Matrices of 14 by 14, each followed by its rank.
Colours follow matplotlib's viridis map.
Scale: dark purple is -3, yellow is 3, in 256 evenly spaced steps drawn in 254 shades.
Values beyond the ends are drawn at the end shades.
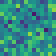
full rank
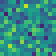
full rank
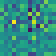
three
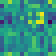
three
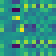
three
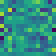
three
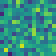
full rank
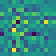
three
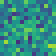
full rank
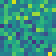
full rank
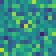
full rank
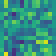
three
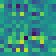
three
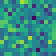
full rank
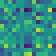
three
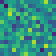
full rank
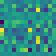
three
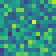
full rank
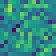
full rank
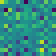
three
